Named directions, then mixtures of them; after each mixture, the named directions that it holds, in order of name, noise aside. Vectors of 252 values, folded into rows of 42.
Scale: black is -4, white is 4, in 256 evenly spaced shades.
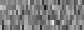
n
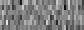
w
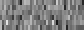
n, w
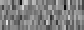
w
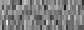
n, w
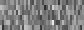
n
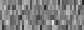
n, w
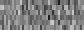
n, w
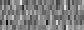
w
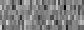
n, w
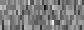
n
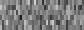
n, w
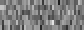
n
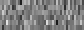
n, w
